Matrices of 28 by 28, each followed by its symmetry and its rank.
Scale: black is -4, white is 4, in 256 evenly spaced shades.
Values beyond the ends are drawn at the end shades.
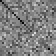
symmetric, full rank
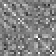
symmetric, rank five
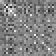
symmetric, rank five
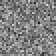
neither, full rank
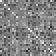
symmetric, rank five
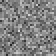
neither, full rank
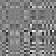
antisymmetric, rank two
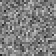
neither, full rank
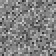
symmetric, full rank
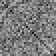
symmetric, full rank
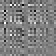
antisymmetric, rank two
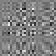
antisymmetric, rank two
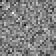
symmetric, full rank
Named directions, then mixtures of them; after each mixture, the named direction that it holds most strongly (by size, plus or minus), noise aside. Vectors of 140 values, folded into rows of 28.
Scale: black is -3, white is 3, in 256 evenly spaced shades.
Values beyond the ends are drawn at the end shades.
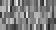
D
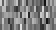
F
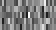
F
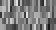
D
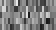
F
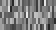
D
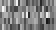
F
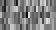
F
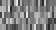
D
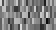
F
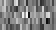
F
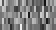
F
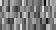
F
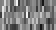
D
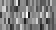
F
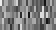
F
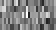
F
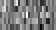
F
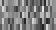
F
